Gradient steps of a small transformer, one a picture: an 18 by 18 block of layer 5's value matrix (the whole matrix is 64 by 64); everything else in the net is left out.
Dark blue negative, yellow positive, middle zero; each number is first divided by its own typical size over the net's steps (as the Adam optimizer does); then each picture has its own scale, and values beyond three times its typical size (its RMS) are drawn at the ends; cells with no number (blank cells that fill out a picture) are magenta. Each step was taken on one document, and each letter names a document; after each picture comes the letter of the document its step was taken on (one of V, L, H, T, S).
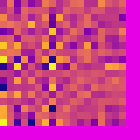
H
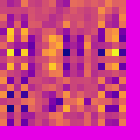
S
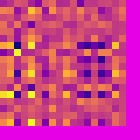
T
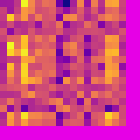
S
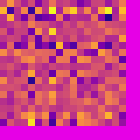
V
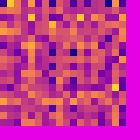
V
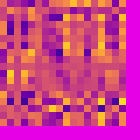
S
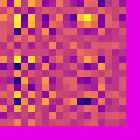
H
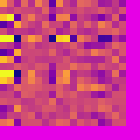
T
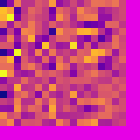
T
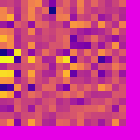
T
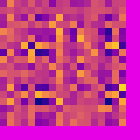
V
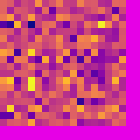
T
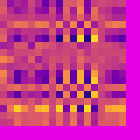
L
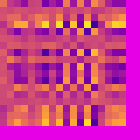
L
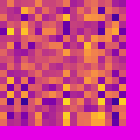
S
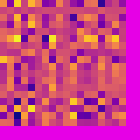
H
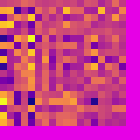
H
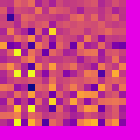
H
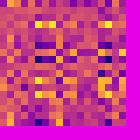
V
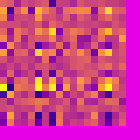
V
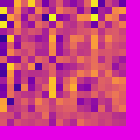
H
